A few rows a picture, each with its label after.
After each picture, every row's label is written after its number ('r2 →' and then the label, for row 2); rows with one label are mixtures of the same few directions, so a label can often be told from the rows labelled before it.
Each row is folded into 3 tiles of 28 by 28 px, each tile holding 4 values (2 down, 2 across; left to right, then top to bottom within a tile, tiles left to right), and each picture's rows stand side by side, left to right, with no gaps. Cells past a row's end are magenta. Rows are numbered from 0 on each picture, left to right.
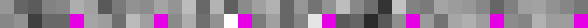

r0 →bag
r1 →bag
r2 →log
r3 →log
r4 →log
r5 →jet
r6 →bag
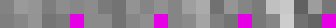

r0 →bag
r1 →bag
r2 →bag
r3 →bag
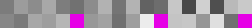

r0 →bag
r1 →log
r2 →bag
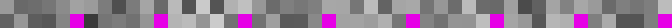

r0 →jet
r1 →jet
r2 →bag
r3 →jet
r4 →bag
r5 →bag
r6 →bag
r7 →jet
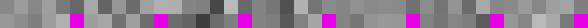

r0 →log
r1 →bag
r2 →log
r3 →bag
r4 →jet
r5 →log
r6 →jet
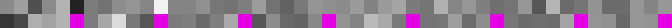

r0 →jet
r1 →log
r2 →jet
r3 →jet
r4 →jet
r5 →bag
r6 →bag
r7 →bag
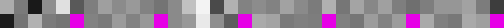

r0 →jet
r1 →bag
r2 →bag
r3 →jet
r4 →bag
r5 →log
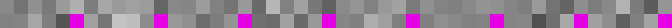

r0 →log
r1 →jet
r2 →jet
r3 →bag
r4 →jet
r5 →jet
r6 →jet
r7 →jet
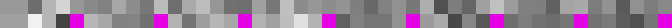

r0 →jet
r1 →jet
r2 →jet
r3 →bag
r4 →jet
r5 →bag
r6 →log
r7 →bag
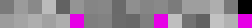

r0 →log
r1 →bag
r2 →log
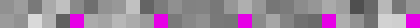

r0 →jet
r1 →log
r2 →log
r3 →jet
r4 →bag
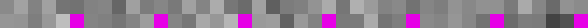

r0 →log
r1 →bag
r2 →bag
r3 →bag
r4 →bag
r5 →log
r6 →bag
